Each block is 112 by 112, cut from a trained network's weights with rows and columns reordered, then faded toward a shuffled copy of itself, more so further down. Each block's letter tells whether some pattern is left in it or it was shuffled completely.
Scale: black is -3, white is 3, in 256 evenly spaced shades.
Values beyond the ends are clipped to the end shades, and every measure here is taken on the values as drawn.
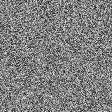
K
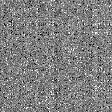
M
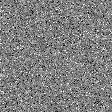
K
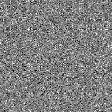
M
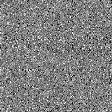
M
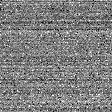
M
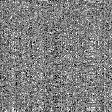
M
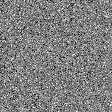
K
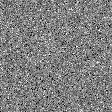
K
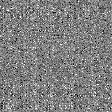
M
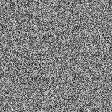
M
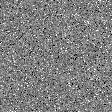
K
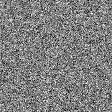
K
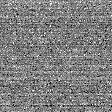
M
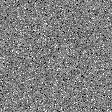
K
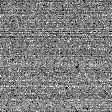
M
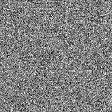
M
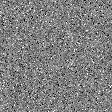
K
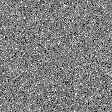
K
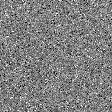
K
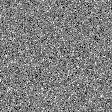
K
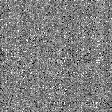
M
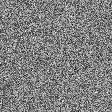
K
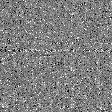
M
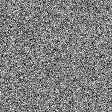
K
